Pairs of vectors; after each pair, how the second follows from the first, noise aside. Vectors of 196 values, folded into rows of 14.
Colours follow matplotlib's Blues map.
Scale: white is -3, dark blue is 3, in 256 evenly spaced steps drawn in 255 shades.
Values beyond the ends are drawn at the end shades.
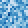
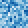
negated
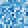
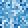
wrapped around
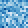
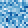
negated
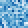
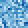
negated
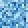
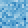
shrunk
